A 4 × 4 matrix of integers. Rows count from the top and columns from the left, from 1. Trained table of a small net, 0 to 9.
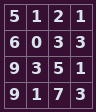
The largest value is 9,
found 2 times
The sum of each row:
9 12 18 20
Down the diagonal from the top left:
5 0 5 3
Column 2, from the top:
1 0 3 1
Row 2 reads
6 0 3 3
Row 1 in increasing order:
1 1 2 5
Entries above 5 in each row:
0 1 1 2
